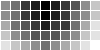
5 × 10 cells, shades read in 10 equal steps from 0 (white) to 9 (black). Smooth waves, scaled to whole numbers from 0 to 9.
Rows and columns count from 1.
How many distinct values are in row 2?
6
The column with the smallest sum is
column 10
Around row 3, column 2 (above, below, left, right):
5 4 3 6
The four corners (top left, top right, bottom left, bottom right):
4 2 1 0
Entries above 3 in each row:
9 9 7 7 3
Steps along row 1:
up up up up down down down down down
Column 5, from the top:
9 9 8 6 5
